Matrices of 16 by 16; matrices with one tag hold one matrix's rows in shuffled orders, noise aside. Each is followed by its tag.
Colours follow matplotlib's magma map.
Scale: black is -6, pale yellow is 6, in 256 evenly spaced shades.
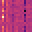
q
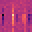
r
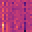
q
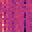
q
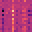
r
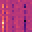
q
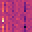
q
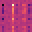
r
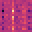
r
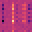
r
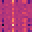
r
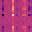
r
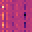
q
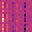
q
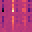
r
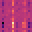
r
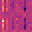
q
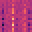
r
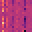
q
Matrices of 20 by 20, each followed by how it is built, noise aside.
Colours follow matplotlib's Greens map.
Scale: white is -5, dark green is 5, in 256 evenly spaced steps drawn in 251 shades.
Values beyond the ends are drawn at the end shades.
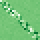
banded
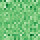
low rank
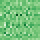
low rank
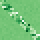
banded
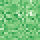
low rank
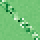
banded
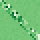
banded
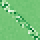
banded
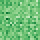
low rank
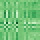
low rank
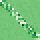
banded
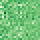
low rank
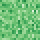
low rank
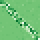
banded
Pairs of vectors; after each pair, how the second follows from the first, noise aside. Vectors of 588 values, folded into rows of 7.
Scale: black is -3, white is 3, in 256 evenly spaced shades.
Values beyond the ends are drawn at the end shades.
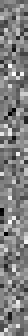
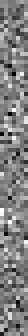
sign-scrambled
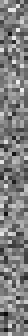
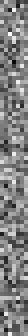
sign-scrambled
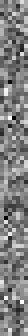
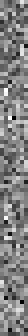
sign-scrambled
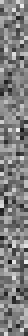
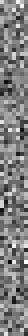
copied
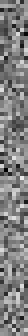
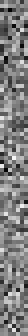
copied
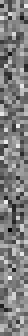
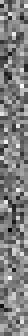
copied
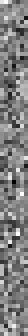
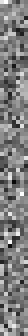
copied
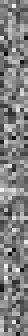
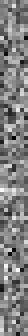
copied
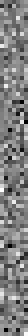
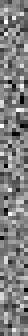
shuffled
